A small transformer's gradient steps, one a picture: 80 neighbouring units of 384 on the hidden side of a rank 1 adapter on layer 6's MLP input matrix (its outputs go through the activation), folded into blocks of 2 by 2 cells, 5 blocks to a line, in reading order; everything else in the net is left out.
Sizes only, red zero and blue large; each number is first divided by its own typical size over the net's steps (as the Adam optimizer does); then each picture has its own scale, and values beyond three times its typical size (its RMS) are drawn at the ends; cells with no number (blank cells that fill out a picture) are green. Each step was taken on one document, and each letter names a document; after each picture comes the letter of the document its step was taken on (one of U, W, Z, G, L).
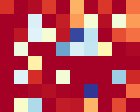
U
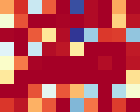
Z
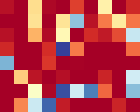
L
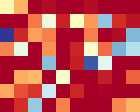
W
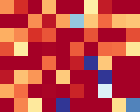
W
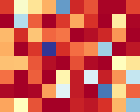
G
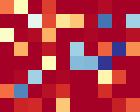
W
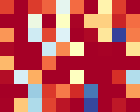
L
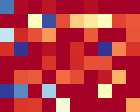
W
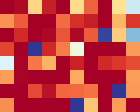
Z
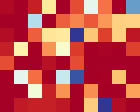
L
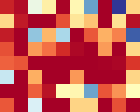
Z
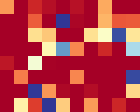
L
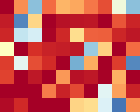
G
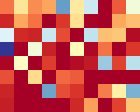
G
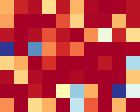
Z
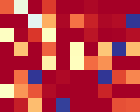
W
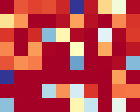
Z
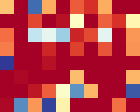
L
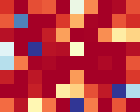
Z
